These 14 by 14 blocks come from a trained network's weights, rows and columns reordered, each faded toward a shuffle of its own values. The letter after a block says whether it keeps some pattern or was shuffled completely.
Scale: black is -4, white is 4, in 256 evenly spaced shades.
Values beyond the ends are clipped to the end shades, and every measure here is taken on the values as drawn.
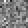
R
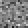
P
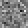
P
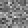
P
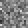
P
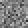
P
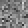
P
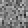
R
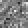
R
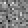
R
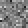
R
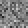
R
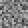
P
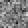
R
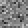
R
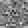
R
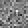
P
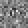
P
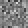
R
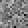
R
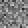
P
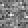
R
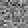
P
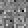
P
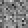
R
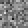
R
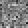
R
